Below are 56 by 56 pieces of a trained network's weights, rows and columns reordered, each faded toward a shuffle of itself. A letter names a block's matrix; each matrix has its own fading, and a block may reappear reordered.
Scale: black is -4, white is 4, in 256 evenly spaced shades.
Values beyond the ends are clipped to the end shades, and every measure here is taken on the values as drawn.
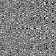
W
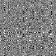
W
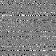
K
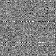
W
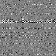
K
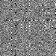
W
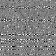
K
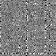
W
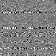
K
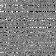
K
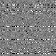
K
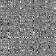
W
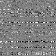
K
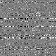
K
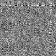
W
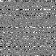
K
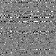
K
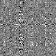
W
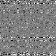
K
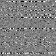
K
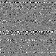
K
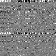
K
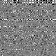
K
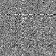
W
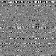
K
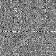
W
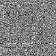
W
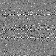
K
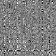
W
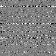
K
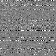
K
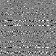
K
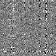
W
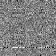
W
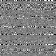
K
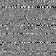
K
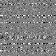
K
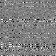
K
